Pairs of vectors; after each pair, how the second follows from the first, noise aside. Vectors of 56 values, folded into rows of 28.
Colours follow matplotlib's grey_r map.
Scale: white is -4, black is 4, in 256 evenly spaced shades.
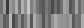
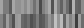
reversed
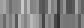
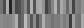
shuffled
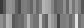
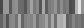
shuffled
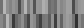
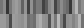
reversed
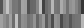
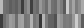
reversed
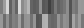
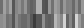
reversed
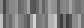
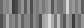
shuffled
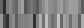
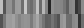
reversed
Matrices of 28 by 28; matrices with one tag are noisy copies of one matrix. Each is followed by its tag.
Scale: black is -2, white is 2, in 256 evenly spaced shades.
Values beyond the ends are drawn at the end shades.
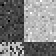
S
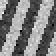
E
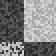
S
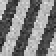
E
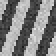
E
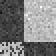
S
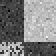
S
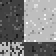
S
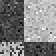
S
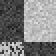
S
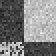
S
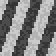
E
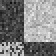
S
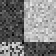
S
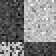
S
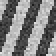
E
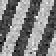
E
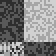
S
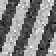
E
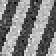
E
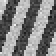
E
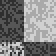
S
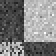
S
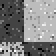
S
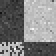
S
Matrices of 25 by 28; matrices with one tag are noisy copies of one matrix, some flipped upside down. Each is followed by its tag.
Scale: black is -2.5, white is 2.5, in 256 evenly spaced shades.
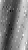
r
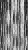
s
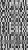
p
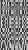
p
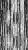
s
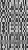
p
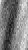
r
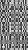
p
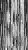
s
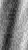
r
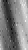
r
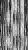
s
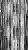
s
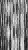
s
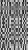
p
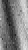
r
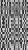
p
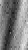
r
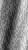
r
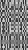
p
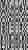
p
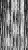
s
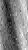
r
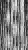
s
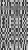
p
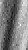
r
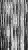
s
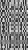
p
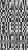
p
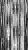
s
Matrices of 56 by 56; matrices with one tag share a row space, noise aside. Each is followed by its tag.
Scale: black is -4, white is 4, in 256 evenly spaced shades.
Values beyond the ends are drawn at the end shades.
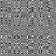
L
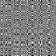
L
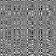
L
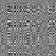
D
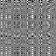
L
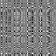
L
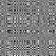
D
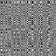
L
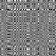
D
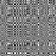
D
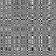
L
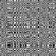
D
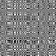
D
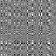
L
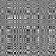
D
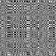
D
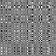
L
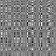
L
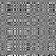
D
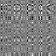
L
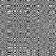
D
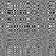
D
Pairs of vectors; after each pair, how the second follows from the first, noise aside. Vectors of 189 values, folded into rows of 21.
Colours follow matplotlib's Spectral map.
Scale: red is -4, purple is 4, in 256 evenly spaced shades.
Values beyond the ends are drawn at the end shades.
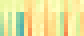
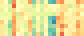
wrapped around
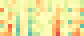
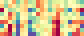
scaled up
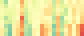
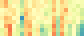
negated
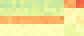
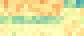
negated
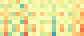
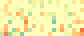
partly zeroed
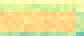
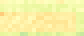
shrunk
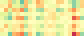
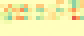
partly zeroed
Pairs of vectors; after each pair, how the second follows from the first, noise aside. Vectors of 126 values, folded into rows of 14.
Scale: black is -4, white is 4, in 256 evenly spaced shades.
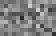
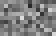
negated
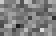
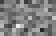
negated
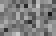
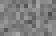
shrunk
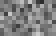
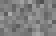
shrunk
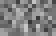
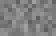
shrunk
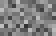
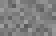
shrunk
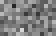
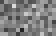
negated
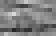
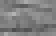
shrunk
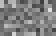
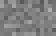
shrunk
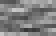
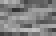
negated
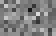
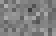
shrunk
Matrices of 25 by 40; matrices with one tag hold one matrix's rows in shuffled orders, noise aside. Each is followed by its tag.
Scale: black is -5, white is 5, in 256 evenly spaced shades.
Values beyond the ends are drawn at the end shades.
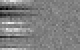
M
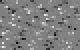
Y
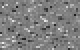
Y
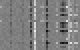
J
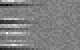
M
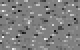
Y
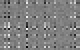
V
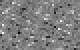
Y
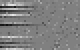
M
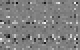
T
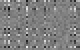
V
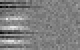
M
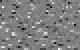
Y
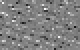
Y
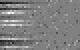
M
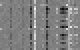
J
